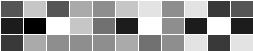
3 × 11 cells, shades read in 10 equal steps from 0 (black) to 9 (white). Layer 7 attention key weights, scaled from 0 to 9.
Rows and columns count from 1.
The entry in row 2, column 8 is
5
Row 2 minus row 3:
-1 -6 4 2 -1 -5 5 0 -7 7 -7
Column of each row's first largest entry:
7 3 9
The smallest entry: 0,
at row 2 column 2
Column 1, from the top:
3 1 2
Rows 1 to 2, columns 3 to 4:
3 6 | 9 7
